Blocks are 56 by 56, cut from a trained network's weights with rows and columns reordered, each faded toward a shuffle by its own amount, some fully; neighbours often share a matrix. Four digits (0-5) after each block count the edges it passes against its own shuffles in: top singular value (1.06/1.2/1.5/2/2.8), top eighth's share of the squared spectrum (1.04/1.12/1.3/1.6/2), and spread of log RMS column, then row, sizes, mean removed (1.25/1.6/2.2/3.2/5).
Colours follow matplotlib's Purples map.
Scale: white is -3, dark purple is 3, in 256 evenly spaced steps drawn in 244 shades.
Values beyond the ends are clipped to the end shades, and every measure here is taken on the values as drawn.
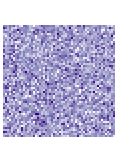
0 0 0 0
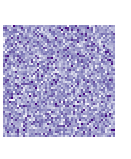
0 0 0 0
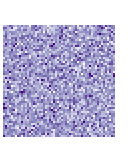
0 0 0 0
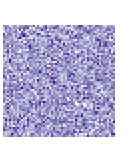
2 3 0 0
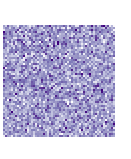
0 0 0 0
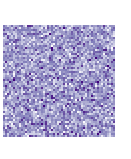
0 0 0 0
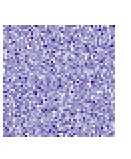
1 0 0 0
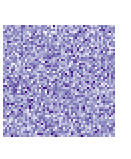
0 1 0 0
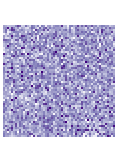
1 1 1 0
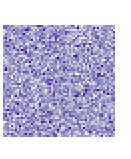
1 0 0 0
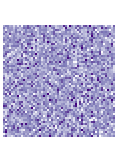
0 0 1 0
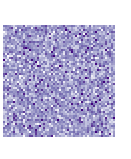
0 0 0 0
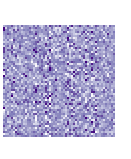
3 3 3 0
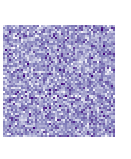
1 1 0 1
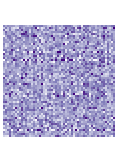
2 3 0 3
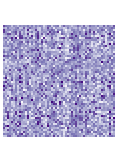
3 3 0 2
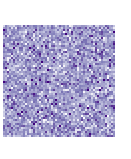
0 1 0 0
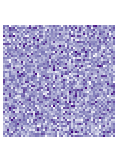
1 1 1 1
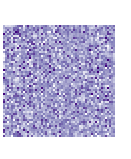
3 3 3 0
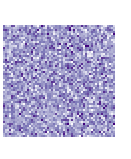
1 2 1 0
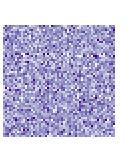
1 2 0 2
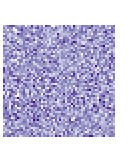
2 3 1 1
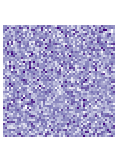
2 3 1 2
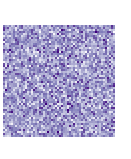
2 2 0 1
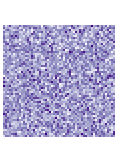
0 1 0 0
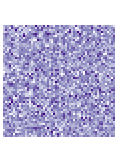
1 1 0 1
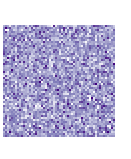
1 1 0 1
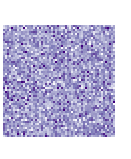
1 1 0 1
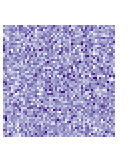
1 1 0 1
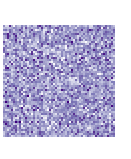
1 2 0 1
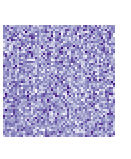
1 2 0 2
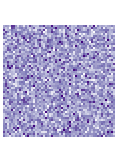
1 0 0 0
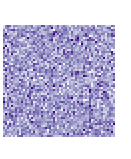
2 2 2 0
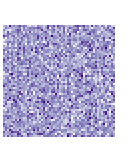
2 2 0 0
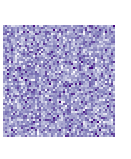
1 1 0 1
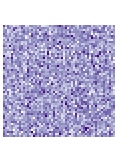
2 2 0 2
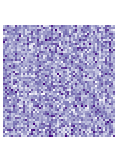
2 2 0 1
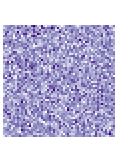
1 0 0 0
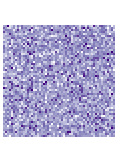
1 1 0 0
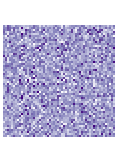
2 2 2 1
